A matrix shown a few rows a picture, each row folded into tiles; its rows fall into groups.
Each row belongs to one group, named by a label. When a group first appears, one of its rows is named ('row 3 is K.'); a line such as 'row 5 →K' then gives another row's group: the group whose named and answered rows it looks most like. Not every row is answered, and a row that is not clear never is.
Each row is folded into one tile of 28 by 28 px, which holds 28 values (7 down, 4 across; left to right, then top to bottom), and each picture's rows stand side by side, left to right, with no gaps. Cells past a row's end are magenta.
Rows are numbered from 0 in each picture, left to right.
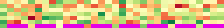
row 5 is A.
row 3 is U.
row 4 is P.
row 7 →U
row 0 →P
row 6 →U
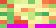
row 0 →P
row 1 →A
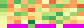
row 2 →P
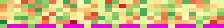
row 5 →A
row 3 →U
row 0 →U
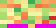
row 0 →A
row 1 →A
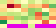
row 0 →U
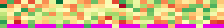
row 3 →P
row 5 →P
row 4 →P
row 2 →A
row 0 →P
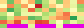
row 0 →P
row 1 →P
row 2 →U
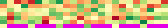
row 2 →A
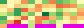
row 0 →A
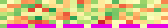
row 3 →P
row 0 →A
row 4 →A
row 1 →P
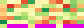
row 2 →P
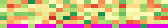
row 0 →A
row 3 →U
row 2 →P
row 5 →A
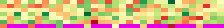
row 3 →A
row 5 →A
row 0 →U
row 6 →A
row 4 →A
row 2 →U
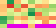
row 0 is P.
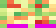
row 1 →P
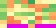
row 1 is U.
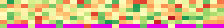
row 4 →U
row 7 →P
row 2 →U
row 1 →A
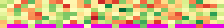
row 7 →U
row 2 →P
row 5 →P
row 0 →A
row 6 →U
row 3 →U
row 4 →P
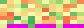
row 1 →P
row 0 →U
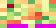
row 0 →P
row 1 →U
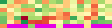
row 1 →P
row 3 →U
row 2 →U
